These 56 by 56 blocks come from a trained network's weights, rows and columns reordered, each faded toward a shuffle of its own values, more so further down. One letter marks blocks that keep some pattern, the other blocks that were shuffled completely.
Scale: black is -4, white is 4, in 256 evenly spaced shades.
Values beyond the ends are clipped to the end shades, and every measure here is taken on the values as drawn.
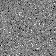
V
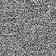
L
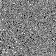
V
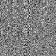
L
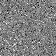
V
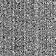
L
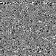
L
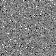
V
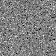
V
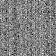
L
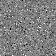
V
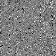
L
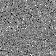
V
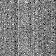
L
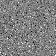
V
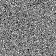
V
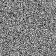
V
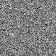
V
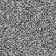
L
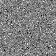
V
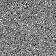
V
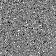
V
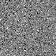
L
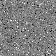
V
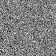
V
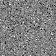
V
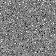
V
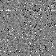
L
